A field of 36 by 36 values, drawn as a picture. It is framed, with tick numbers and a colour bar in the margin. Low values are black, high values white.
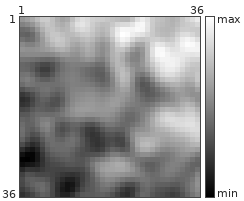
Lone odd cells: none. Ninth with the lowest average: bottom left. Ninth with the highest average: top right. Stripes: none. Mirror symmetry: none. Grain: blotchy. Slope: up to the top right.
